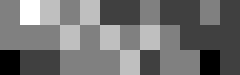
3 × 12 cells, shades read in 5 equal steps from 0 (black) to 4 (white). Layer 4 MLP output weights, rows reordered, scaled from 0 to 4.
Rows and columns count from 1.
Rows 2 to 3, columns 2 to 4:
2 2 3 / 1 1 2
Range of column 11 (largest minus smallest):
2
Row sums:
23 24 17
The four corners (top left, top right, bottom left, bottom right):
2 1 0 1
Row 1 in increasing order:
1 1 1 1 1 2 2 2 2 3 3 4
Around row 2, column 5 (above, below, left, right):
3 2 3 3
